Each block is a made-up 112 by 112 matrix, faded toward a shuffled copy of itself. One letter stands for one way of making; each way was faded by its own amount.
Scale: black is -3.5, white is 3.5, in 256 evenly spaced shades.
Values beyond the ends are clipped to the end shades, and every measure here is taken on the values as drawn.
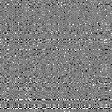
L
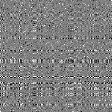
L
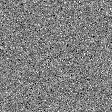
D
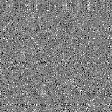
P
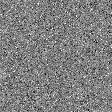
D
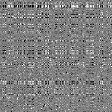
L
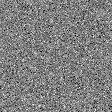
D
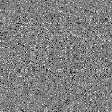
P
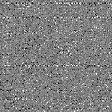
P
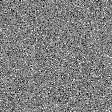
D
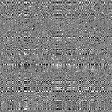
L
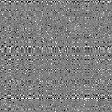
L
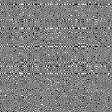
L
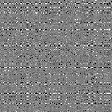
L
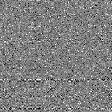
P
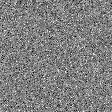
D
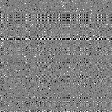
L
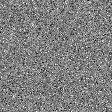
D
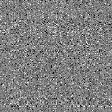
P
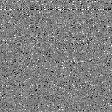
P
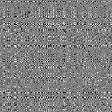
L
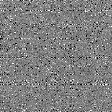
P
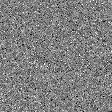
D
